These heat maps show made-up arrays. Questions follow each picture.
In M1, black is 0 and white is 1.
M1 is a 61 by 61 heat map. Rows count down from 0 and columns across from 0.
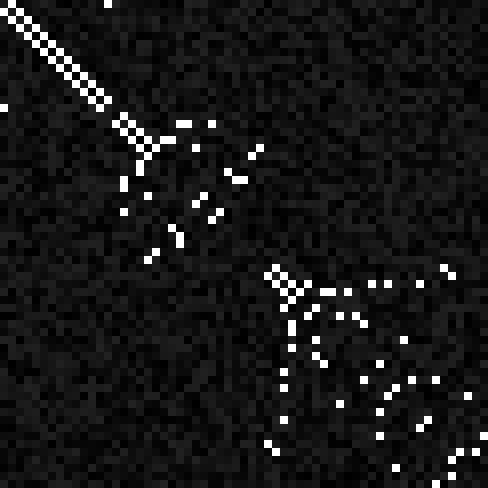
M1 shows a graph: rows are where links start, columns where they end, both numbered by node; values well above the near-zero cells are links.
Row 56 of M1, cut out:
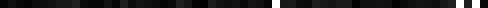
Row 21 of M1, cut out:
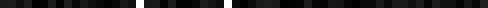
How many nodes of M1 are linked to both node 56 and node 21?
0
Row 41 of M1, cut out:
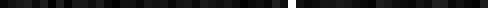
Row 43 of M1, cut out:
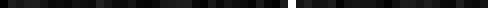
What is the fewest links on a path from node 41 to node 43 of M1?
2
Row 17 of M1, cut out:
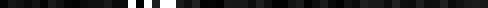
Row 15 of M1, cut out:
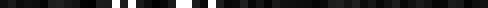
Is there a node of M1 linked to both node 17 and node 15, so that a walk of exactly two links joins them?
yes
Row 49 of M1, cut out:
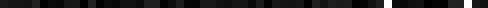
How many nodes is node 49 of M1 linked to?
2
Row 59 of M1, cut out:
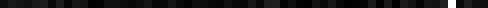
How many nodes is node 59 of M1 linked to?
1
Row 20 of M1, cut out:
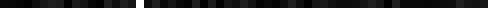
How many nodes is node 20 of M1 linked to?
1
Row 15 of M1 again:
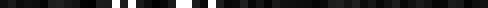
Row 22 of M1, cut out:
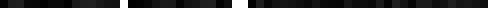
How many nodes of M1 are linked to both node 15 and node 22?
0
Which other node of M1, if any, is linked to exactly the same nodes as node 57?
node 59
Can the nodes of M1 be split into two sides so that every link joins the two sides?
yes
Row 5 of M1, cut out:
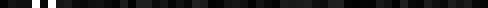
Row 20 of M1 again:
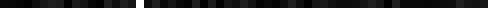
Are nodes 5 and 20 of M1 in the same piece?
no
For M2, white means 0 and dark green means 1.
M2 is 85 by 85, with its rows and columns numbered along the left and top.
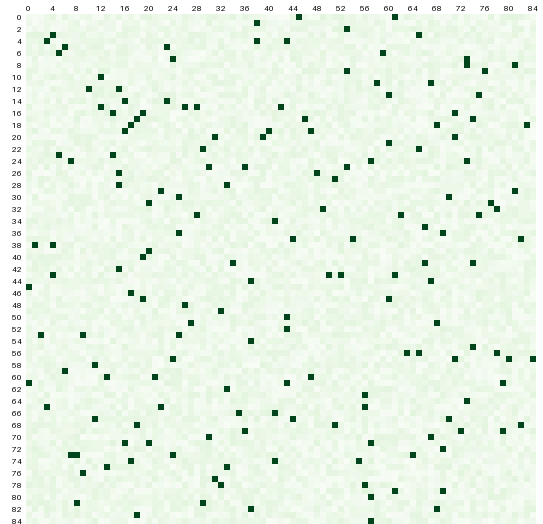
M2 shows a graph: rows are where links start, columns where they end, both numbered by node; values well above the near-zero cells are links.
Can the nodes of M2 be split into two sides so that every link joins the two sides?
no
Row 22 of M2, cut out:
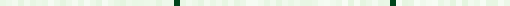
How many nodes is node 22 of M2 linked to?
2
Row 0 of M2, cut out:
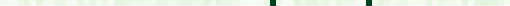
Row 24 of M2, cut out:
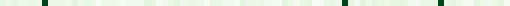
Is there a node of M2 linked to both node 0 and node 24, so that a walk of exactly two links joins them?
no
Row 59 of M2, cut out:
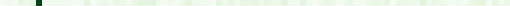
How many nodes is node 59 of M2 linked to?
1
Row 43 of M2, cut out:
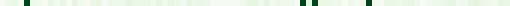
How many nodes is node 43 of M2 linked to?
4
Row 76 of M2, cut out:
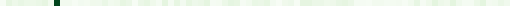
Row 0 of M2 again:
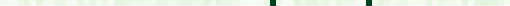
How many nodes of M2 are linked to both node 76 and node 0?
0
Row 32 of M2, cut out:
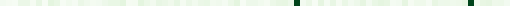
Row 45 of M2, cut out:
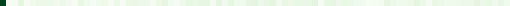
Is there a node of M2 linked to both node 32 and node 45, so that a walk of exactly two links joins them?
no
